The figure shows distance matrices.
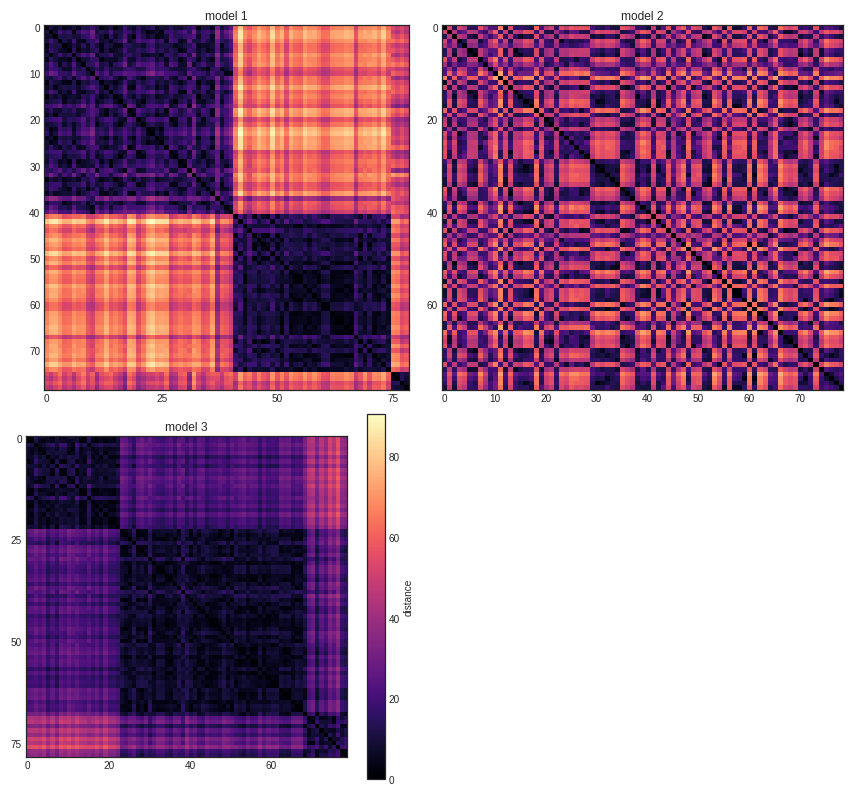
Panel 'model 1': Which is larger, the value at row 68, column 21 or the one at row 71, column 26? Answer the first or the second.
the second
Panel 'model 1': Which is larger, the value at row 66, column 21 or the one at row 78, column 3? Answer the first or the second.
the first
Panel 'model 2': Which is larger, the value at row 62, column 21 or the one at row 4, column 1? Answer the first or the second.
the second
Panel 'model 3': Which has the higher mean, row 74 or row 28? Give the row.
74
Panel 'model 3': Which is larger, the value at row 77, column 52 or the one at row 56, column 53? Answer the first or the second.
the first
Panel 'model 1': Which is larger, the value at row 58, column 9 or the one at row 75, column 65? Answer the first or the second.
the second
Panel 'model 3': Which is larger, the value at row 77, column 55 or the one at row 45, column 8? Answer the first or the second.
the second
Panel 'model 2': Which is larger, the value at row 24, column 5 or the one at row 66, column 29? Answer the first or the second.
the second
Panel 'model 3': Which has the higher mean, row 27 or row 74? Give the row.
74
